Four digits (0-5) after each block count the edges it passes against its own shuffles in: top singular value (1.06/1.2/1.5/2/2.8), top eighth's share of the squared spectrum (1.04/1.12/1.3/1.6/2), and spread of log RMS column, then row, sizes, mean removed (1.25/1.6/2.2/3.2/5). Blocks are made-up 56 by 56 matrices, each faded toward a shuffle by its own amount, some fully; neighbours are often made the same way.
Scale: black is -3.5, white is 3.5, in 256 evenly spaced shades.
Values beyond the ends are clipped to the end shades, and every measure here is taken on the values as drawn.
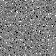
3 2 0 1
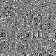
3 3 1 1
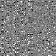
4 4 2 2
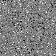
1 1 0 0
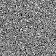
2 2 1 0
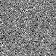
2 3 0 0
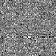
3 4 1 2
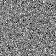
0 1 0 0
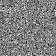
1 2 0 0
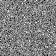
1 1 0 0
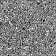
0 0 0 0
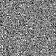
2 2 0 0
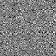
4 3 1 2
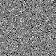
2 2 0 0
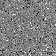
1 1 0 0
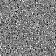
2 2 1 0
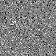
3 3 1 1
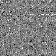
3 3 1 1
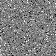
0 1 0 0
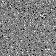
0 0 0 0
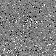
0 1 0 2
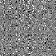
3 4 3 2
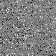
2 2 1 0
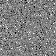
2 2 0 0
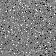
0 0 0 0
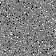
0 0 0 0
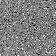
0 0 0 0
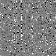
3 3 2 0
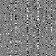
4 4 3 1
